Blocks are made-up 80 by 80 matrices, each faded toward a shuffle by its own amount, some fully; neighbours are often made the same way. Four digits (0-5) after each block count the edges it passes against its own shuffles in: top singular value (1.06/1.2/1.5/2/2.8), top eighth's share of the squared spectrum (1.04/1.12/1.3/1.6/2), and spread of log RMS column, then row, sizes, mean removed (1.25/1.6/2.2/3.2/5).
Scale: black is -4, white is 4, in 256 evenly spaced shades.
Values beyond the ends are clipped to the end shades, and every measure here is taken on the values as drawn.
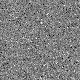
0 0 0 0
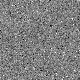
0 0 0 0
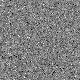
0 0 0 0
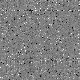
3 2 0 1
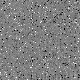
3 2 1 1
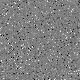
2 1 0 0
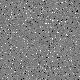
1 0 0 0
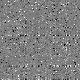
4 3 1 2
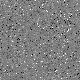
1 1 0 0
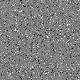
2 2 0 1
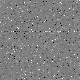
3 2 0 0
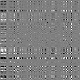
5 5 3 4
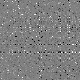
4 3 2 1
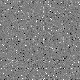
3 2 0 1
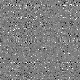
4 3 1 2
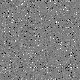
3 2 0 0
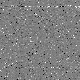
3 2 0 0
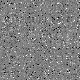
3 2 1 1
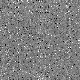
3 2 1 0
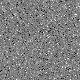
2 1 0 0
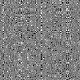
4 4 3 2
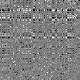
5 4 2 3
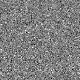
3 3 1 1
